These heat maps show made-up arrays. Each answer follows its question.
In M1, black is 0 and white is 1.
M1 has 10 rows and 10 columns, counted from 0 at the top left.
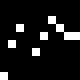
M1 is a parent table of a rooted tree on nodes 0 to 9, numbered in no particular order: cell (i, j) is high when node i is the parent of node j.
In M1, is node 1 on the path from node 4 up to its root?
no
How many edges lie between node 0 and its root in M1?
5
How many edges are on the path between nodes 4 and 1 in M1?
2
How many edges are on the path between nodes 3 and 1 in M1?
5
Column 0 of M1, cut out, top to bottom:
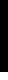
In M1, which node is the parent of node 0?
9
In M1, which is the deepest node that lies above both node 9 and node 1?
4
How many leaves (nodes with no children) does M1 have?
4
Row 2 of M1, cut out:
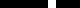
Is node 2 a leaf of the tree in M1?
no
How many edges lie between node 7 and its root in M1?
1
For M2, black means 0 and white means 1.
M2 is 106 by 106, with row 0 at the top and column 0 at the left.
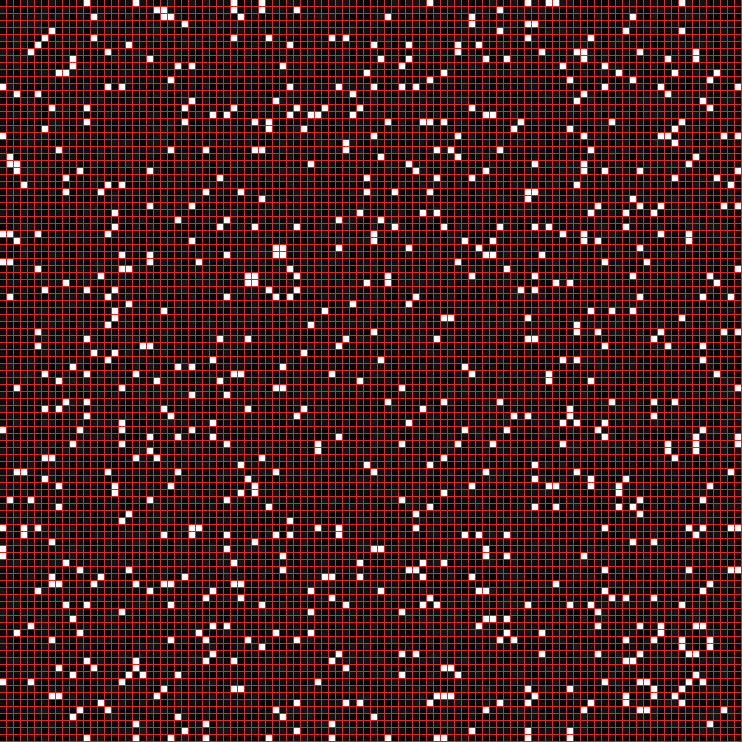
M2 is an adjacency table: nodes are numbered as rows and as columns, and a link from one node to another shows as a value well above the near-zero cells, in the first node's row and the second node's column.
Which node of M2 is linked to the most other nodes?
node 75
